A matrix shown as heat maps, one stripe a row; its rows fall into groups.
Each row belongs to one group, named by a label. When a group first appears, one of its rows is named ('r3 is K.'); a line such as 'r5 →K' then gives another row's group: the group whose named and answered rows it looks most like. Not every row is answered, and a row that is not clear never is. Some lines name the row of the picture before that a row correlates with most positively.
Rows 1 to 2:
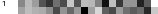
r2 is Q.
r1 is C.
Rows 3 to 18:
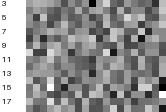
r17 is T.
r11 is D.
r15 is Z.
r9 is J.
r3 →Q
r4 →C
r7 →D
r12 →D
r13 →Q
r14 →T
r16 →C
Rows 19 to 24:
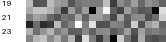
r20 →Q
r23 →T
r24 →J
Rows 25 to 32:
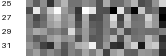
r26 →J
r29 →J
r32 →Z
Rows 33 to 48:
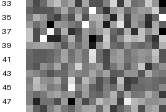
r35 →C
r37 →T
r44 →J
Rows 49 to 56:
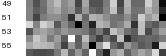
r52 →T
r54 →J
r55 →Q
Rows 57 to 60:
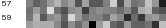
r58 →Z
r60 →Q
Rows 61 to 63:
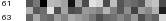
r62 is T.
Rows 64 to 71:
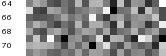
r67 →C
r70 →Q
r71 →C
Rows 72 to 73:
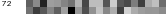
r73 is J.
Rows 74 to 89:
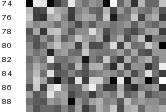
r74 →D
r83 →C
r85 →C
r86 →J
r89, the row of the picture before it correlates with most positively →73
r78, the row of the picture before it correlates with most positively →72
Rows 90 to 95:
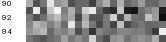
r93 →J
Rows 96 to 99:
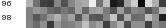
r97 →C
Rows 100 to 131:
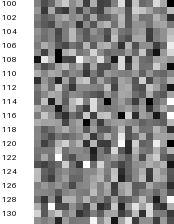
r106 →C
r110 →T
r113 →D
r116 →C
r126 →Z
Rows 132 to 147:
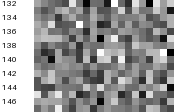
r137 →Q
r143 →D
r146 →Q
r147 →Z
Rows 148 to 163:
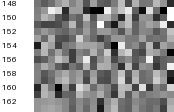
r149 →D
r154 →D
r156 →Z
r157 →C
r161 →D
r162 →Q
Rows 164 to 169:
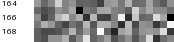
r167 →C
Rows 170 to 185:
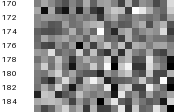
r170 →C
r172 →Q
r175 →J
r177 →J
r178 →Z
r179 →Z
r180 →D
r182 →Z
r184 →Q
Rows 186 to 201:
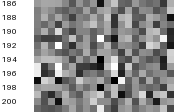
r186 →Q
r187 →C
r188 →Z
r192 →Z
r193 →C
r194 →Q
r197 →D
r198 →Q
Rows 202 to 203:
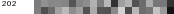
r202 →Z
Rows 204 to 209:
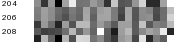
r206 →C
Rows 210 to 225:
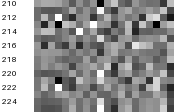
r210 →Q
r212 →Z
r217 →Q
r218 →C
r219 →Z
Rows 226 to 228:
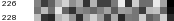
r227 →Z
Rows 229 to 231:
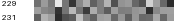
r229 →Z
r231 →D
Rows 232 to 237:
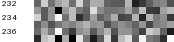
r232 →J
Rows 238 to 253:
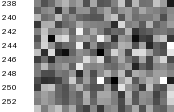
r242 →J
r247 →J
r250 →D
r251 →C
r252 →C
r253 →T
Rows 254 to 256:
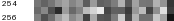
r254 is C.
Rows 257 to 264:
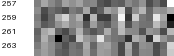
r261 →D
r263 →C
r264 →C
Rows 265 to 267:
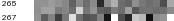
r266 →J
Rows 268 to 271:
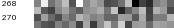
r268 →J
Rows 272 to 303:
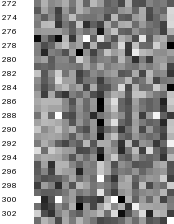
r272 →J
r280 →J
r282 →T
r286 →Q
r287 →Q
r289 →Q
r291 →Q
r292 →C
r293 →T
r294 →Q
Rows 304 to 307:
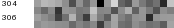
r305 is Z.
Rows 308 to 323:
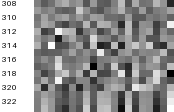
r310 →J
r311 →C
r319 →Z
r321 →C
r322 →C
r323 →C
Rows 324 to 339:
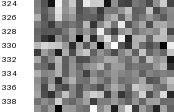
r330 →Q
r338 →Z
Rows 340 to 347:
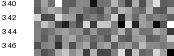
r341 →D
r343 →C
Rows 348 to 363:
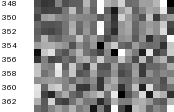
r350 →D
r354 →Q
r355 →D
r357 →T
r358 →T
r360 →T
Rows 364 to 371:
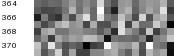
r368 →D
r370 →T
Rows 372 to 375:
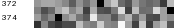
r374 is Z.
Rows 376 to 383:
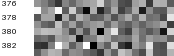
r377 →T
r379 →T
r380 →Q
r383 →D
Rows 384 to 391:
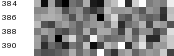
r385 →D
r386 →Q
